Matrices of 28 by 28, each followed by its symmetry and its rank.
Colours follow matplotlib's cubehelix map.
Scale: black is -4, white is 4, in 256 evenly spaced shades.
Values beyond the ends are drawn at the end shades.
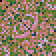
symmetric, full rank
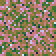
symmetric, full rank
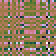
neither, rank two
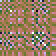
symmetric, rank three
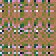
neither, rank two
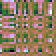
antisymmetric, rank two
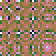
symmetric, rank three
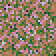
symmetric, full rank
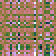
neither, rank two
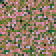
symmetric, full rank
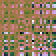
antisymmetric, rank two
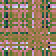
antisymmetric, rank two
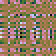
neither, rank two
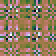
antisymmetric, rank two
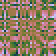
antisymmetric, rank two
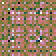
symmetric, rank three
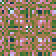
symmetric, rank three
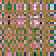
neither, rank two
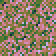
symmetric, full rank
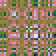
symmetric, rank three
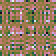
antisymmetric, rank two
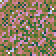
symmetric, full rank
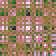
symmetric, rank three
